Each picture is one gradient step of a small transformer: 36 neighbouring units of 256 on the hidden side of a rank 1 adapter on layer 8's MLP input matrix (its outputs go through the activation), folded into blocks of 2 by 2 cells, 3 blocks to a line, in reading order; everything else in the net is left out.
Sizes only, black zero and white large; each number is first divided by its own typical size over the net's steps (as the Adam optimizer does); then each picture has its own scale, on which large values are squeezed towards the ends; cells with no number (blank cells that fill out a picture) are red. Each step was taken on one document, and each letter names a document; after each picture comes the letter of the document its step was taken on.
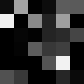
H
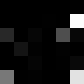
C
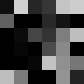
H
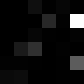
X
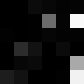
X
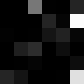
X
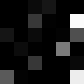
C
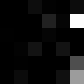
X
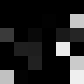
C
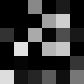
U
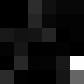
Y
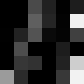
Y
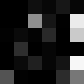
Y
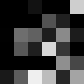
U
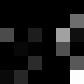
C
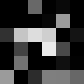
U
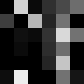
H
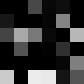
U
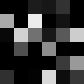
U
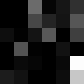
Y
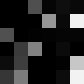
X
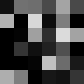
H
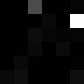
X
